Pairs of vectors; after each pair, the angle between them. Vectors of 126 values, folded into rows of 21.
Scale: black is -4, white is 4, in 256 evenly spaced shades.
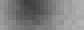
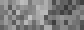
partly opposed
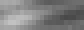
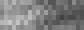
nearly parallel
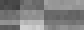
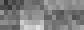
nearly parallel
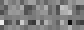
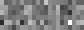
nearly opposite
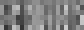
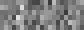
partly opposed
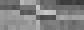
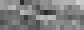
nearly opposite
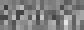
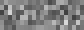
partly aligned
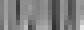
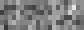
partly opposed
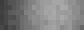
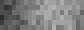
nearly parallel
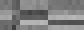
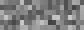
partly aligned
